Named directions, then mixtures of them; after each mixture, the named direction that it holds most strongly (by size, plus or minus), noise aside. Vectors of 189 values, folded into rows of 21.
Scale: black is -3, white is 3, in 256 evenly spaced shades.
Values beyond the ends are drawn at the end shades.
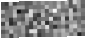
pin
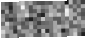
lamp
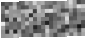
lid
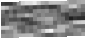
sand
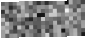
lamp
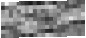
sand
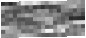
sand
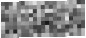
lid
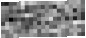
sand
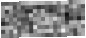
sand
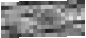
sand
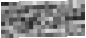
sand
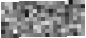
lamp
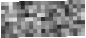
lamp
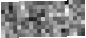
lamp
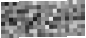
pin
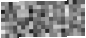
lamp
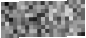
lamp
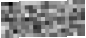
lamp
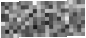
lid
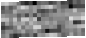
sand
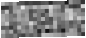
sand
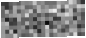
lid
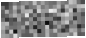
lid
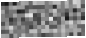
pin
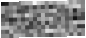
sand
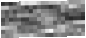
sand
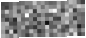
lid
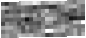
sand
